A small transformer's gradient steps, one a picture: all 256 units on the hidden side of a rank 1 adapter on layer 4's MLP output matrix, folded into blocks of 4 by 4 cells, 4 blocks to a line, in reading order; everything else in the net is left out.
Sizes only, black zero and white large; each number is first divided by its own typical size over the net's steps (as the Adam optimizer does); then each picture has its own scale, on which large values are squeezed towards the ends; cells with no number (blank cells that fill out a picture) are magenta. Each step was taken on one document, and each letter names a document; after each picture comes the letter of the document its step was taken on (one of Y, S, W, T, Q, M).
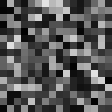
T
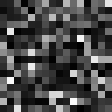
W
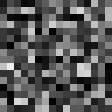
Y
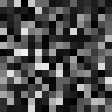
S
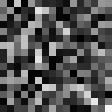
S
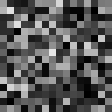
T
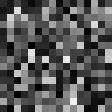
Y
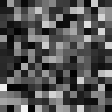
Y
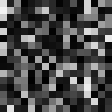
S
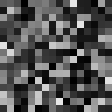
S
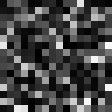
W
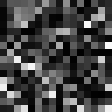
W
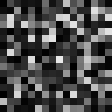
Y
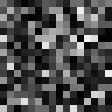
Y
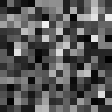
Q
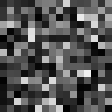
Q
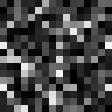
W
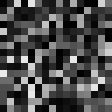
S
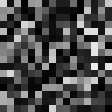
S
